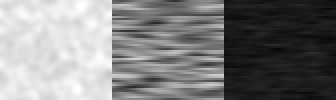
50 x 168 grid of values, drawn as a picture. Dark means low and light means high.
The table splits into one row of 3 panels. Panel 1,1: very high, blotchy, faint in contrast. Panel 1,2: middling, streaked across, strong in contrast. Panel 1,3: very low, streaked across, faint in contrast.
